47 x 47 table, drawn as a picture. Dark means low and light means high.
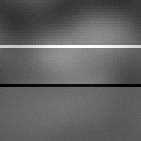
Seam: horizontal, 60% of the way down, the bottom part calmer. Histogram: skewed, a long tail of high values. Odd lines: rows 16 and 29. Average level on the scale: 40%.
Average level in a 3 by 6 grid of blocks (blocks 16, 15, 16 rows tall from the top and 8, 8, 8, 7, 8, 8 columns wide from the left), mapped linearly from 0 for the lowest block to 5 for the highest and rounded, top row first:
012442 | 135531 | 333322
